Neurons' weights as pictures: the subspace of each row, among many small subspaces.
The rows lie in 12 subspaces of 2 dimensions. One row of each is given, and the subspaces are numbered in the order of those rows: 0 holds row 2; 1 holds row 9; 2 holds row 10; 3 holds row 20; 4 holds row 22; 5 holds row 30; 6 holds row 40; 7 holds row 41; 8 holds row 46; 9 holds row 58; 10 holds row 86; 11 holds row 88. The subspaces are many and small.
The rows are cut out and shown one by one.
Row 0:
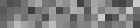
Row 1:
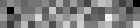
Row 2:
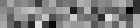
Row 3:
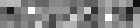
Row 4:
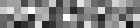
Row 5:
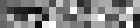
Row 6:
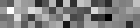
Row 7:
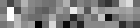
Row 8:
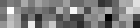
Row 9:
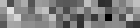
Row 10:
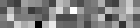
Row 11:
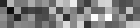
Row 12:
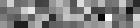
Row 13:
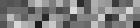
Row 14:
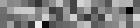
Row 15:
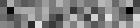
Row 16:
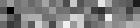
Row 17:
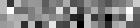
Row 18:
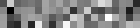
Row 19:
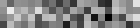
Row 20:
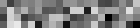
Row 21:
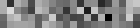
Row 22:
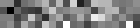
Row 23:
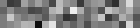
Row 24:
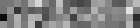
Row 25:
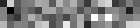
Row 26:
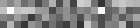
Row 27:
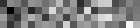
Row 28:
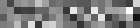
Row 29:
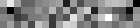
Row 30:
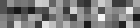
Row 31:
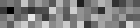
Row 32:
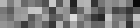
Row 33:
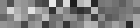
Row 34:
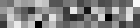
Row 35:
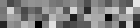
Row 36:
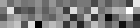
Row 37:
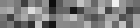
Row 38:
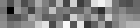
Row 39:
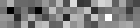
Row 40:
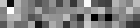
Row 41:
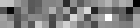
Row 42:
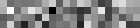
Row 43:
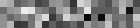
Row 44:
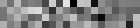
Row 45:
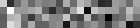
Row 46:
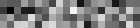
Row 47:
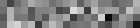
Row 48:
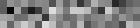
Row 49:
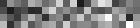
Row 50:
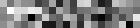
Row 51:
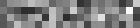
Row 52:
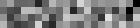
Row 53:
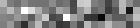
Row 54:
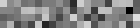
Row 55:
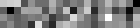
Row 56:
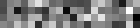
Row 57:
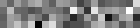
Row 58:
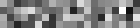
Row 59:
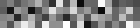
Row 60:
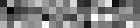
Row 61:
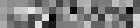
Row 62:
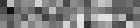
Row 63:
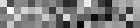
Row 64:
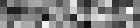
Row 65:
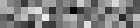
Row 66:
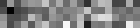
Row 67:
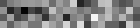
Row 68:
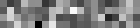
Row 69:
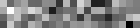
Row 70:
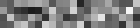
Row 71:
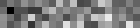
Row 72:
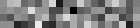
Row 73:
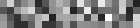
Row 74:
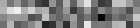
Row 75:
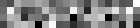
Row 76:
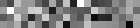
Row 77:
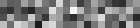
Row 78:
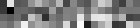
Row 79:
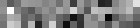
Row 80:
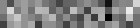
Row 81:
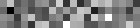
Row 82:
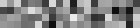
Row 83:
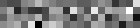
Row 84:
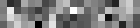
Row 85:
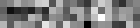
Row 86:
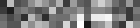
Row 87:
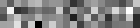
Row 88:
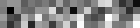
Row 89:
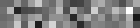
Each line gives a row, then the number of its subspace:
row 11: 1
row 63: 1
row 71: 0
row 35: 4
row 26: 8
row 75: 4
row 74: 5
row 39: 4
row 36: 5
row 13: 3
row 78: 10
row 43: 1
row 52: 9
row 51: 9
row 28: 5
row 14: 6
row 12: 1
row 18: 0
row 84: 2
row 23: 2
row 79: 8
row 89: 10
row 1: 11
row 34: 9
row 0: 3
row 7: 2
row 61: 0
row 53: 1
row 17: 10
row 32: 7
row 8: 11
